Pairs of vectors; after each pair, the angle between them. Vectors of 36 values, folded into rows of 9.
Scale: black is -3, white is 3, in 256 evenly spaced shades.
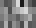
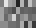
partly opposed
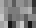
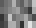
nearly opposite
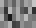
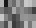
partly aligned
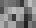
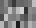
partly aligned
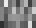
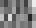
orthogonal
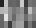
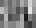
partly aligned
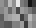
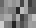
partly aligned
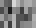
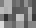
partly opposed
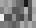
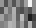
orthogonal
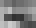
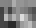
nearly opposite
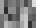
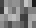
nearly opposite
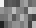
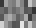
partly opposed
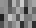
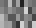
nearly opposite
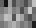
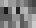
partly opposed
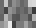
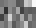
partly aligned
